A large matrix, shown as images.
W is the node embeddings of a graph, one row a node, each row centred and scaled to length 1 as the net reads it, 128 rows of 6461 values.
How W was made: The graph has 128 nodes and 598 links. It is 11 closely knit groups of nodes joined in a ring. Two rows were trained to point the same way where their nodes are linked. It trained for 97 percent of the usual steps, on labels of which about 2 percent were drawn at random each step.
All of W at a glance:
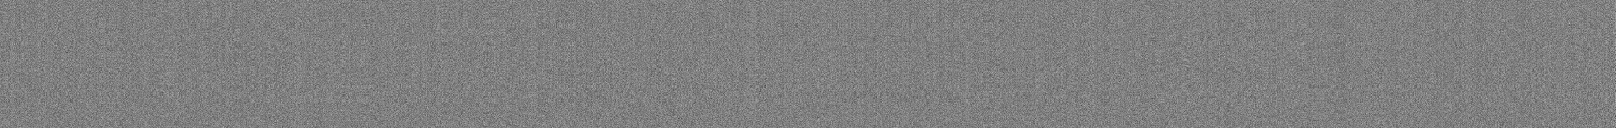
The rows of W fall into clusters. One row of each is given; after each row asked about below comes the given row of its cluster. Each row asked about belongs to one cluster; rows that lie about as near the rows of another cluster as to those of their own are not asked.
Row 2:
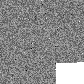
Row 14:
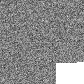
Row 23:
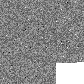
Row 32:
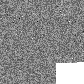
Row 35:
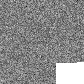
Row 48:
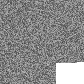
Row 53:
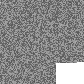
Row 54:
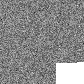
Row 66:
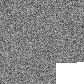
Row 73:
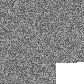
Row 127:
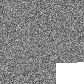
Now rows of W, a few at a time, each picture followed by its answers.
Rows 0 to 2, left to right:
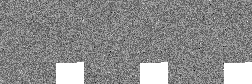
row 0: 35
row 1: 48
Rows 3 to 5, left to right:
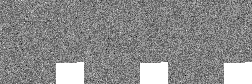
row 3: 14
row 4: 66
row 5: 32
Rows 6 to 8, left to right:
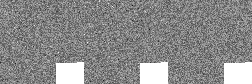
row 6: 53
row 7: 14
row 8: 32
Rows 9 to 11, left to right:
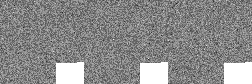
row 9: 2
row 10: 66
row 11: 73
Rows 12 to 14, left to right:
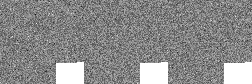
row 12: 35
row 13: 2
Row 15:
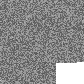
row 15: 35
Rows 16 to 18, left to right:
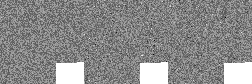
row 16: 2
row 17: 48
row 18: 53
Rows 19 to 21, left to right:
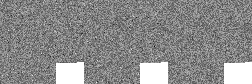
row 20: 35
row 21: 35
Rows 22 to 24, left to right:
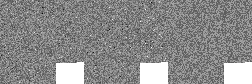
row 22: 48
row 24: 53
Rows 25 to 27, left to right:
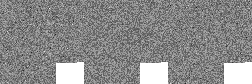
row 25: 53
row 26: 23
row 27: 53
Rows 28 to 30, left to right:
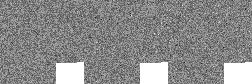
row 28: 2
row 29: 32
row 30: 73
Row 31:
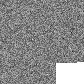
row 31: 66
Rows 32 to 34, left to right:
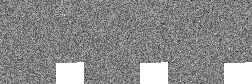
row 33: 35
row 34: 127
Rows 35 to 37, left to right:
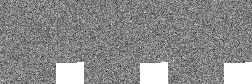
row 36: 14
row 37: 54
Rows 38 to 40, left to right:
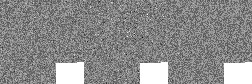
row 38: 32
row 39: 14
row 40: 32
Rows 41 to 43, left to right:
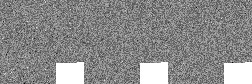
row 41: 66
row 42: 53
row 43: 53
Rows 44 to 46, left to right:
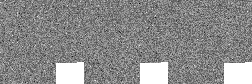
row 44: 53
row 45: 2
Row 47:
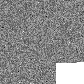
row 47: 48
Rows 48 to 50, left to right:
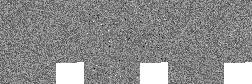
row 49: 23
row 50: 73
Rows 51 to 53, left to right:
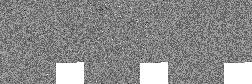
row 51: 66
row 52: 14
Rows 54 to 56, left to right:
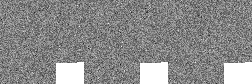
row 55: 66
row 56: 53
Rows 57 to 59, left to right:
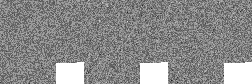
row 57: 48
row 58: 53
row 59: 54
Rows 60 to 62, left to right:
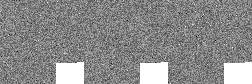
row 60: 54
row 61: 66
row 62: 35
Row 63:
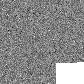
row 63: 32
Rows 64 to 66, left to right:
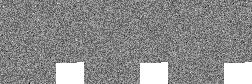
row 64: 48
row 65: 54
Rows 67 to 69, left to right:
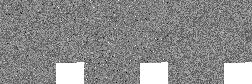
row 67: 14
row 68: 127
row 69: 127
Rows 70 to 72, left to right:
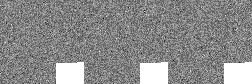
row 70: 127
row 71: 32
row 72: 14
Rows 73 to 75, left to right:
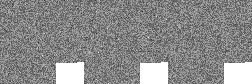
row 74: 66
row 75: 66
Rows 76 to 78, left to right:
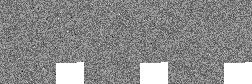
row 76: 14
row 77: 35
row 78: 73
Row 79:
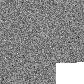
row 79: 48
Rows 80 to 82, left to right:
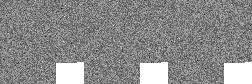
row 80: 66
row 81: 73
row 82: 35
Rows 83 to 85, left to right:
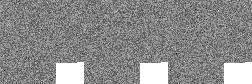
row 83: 54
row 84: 14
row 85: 48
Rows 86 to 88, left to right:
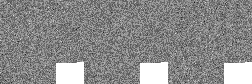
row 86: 48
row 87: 48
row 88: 53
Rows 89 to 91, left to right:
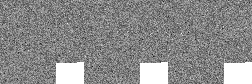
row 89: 2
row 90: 54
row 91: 73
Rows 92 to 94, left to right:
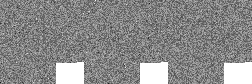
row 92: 23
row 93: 66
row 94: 23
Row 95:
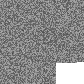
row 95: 23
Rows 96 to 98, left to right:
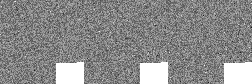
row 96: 14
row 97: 14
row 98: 32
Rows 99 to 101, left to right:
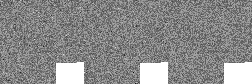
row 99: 66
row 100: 48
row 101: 66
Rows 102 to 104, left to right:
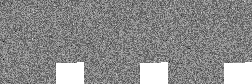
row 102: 66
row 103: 53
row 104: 2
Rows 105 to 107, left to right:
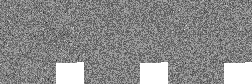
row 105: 23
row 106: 2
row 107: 127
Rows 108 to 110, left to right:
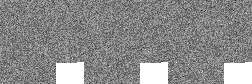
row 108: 35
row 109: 54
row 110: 48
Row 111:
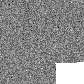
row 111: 2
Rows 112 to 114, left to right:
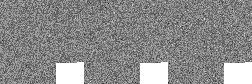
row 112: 53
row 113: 14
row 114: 23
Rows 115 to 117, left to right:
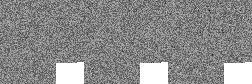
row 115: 54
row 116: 73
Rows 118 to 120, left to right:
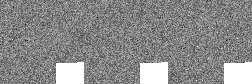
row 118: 127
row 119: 53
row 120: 48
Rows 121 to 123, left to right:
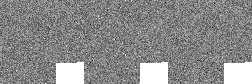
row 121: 35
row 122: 73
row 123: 35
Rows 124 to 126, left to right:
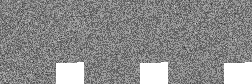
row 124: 73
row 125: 32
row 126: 14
